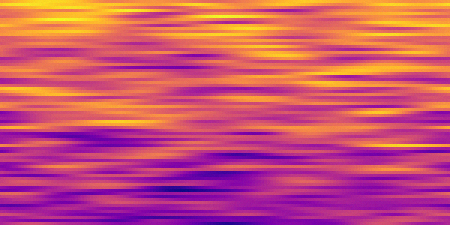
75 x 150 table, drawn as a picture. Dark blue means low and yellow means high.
The histogram is bell-shaped. Overall the values sit about 50% of the way up the scale. The field climbs toward the top. The grain runs across in streaks. The bottom middle is the ninth with the lowest average.
